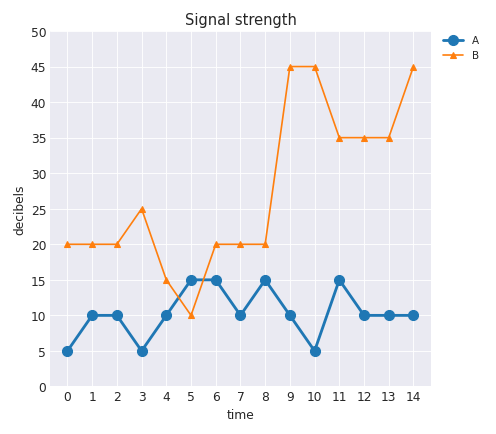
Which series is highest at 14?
B
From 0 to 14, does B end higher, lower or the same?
higher
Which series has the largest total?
B
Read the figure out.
Title: Signal strength
x-axis: time, ticks 0 1 2 3 4 5 6 7 8 9 10 11 12 13 14
y-axis: decibels, ticks 0 5 10 15 20 25 30 35 40 45 50
Legend: A, B
Values:
A: 5 10 10 5 10 15 15 10 15 10 5 15 10 10 10
B: 20 20 20 25 15 10 20 20 20 45 45 35 35 35 45
